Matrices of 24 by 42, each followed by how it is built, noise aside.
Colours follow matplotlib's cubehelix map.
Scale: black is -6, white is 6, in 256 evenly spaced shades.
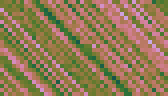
Toeplitz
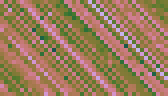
Toeplitz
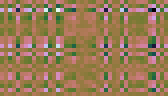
low rank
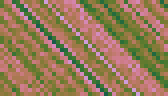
Toeplitz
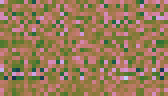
low rank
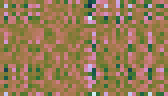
low rank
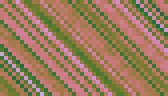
Toeplitz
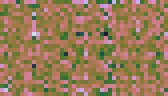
low rank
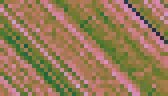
Toeplitz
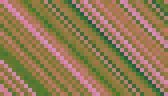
Toeplitz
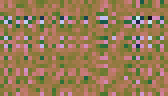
low rank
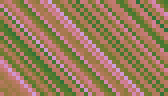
Toeplitz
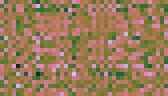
low rank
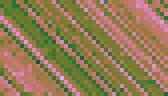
Toeplitz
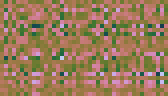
low rank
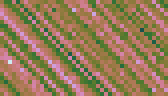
Toeplitz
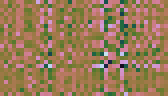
low rank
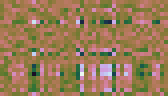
low rank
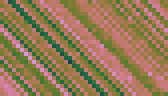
Toeplitz
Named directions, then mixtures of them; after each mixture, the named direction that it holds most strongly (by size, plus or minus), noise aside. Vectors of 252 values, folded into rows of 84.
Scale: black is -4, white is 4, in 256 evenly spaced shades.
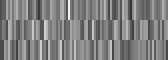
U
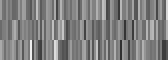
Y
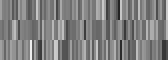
Y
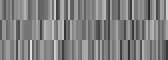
Y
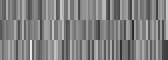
Y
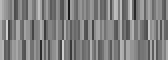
U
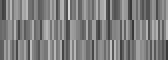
U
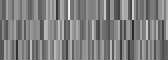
U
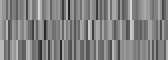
U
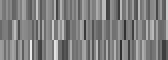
Y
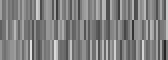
Y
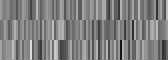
Y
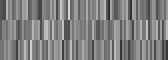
U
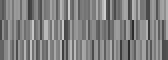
U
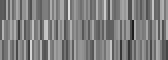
U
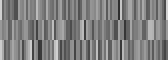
Y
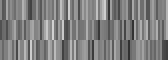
Y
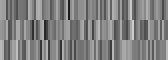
U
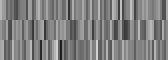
U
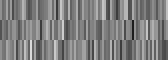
Y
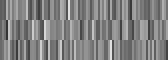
U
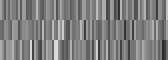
Y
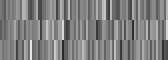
Y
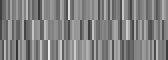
U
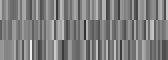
Y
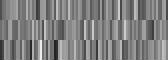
Y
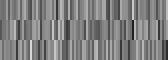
Y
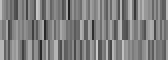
U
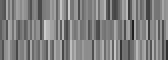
U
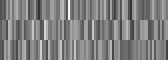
U
